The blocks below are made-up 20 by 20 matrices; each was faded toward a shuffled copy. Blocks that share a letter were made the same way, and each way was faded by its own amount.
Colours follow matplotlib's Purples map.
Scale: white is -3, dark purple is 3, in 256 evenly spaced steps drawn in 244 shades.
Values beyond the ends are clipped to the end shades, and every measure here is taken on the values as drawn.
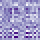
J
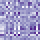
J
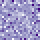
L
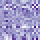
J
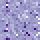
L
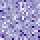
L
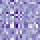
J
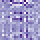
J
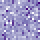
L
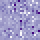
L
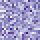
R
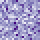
R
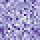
R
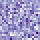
R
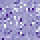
L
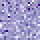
L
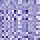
J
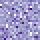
L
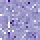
L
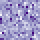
L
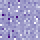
L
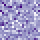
L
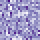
R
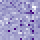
L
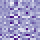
J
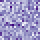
R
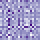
J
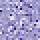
L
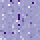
L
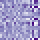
J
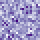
R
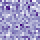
R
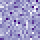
L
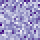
R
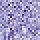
R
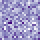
R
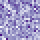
R
